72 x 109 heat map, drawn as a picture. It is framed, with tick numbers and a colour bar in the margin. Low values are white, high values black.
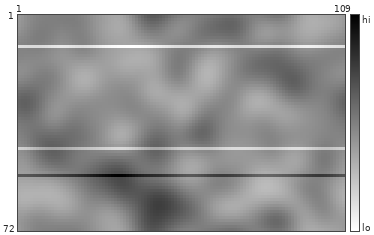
Odd lines: rows 11, 45 and 54. Histogram: heavy tails on both sides. Ninth with the highest average: bottom middle.
